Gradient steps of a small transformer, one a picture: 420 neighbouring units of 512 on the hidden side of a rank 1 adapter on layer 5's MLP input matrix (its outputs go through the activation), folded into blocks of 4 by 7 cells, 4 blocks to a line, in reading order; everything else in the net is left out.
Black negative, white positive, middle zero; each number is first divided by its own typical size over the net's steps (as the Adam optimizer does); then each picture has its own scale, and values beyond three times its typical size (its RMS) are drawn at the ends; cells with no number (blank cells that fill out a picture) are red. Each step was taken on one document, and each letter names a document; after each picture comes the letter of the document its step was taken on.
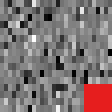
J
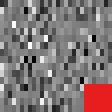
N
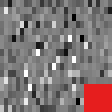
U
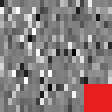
N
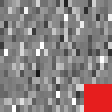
J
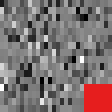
N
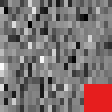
N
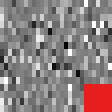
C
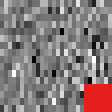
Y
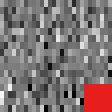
C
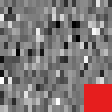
C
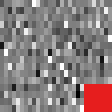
J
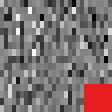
C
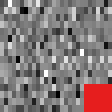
N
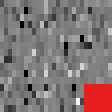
U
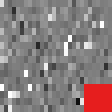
U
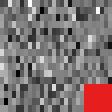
N
